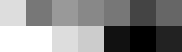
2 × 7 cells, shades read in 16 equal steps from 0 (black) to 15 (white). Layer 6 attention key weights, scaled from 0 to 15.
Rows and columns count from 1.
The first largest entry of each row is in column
1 1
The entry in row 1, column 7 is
6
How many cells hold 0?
1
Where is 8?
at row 1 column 4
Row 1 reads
13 7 9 8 7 4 6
